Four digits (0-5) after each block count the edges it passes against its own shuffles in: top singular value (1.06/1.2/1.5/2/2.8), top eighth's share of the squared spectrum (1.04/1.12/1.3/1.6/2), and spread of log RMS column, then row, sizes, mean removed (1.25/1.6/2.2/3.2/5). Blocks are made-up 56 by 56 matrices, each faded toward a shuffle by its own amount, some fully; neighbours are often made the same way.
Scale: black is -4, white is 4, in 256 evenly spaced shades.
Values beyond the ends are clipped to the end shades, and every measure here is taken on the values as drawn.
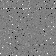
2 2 0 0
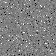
0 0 0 0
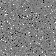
0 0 0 0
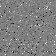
1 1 0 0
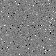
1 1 0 0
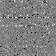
3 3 0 2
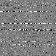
3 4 0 3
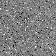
0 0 0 0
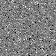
0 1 0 0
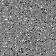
0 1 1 0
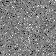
0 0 0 0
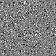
3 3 1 1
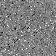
2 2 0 0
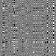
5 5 3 2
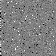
3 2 1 0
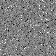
1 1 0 0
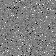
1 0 0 0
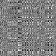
4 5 3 3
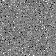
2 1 0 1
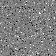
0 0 0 0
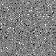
3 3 1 1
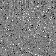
2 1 0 0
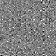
4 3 1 1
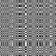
5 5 4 4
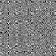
4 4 2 2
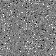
2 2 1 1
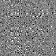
4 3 2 1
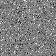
1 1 0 0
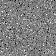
1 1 0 0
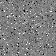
1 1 0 1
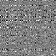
4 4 2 3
